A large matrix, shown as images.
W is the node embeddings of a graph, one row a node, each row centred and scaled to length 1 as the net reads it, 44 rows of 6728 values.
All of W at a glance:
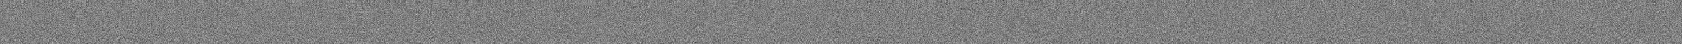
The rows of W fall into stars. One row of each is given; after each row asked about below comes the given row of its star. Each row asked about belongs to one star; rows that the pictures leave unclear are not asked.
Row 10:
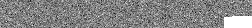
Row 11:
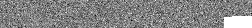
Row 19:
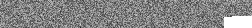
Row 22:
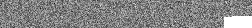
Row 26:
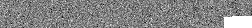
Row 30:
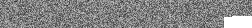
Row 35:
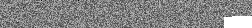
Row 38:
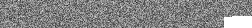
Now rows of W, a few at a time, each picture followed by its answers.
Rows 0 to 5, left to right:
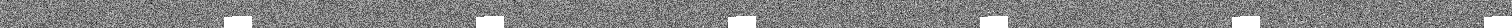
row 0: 10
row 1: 19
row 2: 19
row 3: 35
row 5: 19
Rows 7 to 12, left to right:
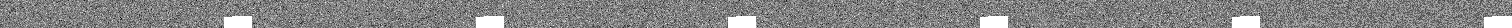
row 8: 22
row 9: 26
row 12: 11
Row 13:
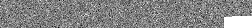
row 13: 10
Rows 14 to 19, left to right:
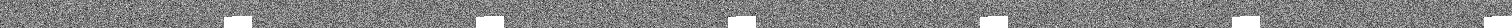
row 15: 10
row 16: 11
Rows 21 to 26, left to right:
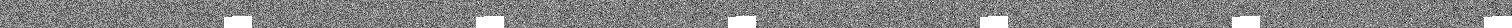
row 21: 30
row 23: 30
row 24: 19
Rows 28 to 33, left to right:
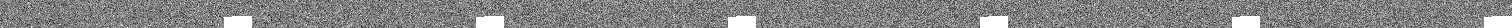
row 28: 22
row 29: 30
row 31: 26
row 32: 26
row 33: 22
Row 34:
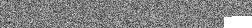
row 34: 10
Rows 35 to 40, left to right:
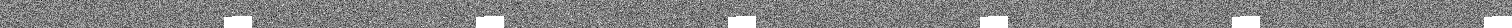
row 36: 30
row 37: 19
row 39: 11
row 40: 10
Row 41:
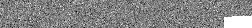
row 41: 22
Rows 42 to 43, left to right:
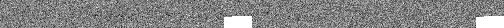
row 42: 11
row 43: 11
